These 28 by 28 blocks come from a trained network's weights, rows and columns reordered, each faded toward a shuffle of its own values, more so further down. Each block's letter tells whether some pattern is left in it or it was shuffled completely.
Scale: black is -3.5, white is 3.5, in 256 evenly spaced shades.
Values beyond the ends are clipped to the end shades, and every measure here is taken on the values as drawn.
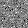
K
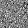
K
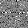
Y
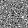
K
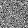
K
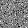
K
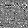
Y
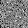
Y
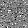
K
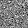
K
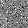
K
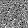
K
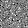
K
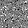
Y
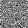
Y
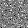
K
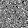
K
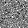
K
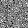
K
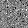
K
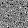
K
